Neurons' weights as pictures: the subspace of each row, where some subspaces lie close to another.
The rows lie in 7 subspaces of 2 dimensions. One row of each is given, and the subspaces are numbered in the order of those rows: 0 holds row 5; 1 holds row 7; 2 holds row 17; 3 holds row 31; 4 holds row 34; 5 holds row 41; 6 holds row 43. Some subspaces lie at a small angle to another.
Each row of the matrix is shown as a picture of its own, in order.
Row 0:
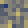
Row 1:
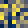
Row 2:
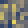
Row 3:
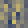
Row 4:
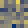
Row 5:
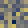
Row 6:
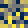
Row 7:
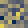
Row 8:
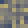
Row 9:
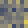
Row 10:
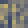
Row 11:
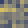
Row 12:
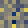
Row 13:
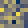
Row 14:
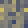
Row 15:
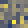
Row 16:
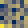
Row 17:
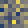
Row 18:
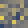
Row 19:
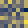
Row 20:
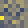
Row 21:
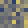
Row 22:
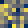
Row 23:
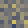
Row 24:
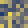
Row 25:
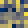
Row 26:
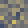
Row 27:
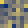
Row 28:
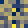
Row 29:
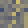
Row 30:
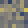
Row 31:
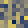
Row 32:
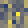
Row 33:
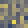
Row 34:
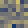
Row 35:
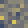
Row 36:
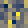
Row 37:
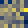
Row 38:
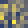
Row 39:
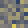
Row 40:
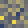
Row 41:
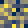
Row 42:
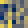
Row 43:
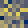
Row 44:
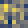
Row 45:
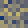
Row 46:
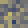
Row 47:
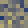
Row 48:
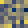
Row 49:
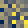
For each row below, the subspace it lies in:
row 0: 5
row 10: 0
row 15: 3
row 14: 2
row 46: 2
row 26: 1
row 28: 5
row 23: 3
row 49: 3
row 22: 5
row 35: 1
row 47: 6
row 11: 4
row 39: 4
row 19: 6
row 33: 3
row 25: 4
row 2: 0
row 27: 5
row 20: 6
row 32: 5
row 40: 1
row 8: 3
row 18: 1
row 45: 6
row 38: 0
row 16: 1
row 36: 5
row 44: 4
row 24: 2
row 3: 5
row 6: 4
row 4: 4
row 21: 2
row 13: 2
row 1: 0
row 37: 6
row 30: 6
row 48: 3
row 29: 2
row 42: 0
